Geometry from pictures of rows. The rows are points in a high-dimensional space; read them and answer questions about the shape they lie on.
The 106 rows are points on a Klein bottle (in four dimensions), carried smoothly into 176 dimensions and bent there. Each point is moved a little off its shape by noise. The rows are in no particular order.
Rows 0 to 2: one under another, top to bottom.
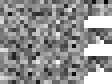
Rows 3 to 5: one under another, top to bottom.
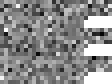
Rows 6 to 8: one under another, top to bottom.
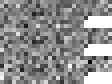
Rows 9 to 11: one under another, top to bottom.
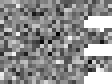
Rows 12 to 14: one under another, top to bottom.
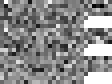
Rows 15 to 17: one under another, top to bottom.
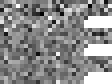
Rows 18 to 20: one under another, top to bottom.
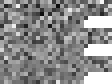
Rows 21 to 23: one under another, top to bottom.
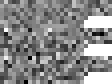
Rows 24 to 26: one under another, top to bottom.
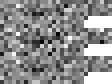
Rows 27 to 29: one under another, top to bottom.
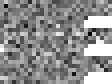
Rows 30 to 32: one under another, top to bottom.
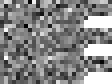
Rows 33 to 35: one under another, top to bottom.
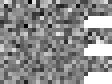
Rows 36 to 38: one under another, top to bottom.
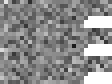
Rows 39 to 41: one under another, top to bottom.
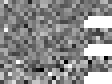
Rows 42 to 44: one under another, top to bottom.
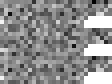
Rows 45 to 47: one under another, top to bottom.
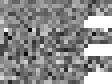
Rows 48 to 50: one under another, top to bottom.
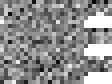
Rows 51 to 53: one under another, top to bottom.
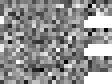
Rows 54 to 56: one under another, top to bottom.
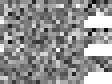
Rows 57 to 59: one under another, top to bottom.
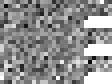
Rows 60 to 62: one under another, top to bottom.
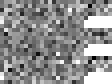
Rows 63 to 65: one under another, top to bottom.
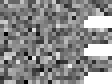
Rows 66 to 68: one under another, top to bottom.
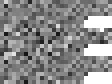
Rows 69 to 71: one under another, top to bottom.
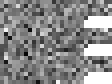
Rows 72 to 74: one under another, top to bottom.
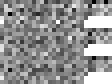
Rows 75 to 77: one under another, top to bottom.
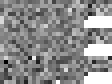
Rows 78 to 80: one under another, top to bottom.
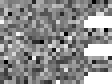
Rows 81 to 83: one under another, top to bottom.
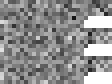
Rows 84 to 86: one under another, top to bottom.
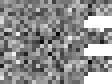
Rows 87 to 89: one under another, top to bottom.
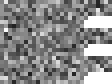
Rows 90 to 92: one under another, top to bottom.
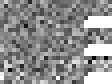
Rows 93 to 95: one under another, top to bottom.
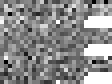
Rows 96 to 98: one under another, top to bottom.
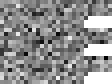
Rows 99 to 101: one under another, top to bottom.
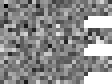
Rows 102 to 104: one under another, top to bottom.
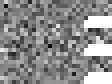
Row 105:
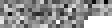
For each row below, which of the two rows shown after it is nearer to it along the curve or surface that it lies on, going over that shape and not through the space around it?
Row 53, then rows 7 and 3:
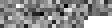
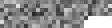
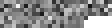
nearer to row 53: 7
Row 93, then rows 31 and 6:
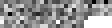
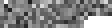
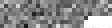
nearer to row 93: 6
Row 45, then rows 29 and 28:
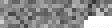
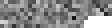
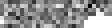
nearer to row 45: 29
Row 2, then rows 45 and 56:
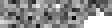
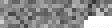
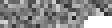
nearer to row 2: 56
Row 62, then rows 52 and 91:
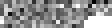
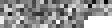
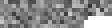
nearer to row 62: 52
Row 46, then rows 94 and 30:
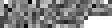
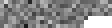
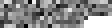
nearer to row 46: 30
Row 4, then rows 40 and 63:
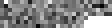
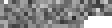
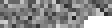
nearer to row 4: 63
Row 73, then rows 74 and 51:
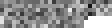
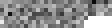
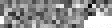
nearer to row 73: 51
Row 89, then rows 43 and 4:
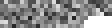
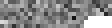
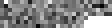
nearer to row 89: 43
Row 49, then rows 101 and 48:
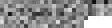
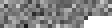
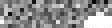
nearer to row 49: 48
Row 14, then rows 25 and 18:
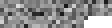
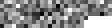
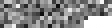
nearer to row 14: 25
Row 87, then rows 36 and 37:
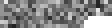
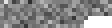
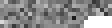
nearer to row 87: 36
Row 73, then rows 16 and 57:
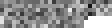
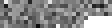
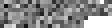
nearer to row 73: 57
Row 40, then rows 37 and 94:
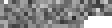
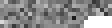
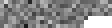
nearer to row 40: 94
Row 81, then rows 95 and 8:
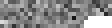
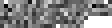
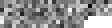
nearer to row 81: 8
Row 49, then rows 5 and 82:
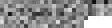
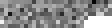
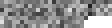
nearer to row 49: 5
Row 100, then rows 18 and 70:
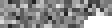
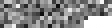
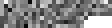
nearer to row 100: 70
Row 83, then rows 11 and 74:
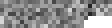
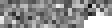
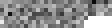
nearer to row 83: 11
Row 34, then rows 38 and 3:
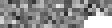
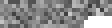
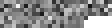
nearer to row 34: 38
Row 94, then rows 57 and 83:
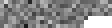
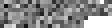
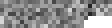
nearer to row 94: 57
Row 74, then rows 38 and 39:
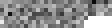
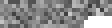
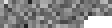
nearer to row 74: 38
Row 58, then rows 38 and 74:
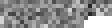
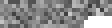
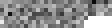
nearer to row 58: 38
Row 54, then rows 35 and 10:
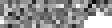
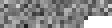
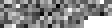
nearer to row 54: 35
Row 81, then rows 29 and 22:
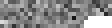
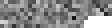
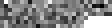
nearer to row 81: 29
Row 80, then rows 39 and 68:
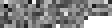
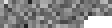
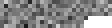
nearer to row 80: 68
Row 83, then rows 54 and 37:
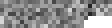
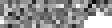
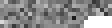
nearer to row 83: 37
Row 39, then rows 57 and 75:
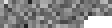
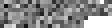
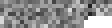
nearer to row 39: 57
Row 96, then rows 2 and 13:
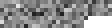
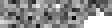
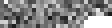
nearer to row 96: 2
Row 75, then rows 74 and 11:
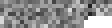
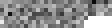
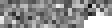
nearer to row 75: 11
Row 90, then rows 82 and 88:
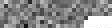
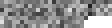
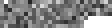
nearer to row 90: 88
